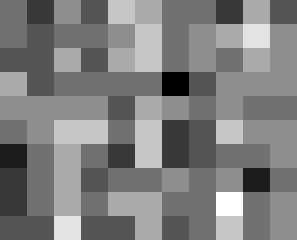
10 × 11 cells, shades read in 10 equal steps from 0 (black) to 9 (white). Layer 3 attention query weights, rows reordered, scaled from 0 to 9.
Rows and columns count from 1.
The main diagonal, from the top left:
4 3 6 4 3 7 2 4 9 4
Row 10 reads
3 3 8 3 3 6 3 4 7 4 5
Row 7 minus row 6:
-3 -1 -1 -3 -2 0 0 0 -3 -1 0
